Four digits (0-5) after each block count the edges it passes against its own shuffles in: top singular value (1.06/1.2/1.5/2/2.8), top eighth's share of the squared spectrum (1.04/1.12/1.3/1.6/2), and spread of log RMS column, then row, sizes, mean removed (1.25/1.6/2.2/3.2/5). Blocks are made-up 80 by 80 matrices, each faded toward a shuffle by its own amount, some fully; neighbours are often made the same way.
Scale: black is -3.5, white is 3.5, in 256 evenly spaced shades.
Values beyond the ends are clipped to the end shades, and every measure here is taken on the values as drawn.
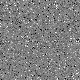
0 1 0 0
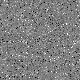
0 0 0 0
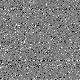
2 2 0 2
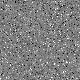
0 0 0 0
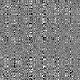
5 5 3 3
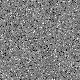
0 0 0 0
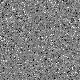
1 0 0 0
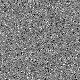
0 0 0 0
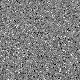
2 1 0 0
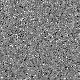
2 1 0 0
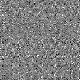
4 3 2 1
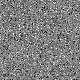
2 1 0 0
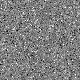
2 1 0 0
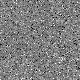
1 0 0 0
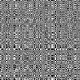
5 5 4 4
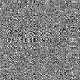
4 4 2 2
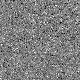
1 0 0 0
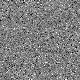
2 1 0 0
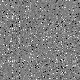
3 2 1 0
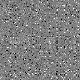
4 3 2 1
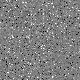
2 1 0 0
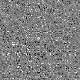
4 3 1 1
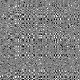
5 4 3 3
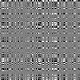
5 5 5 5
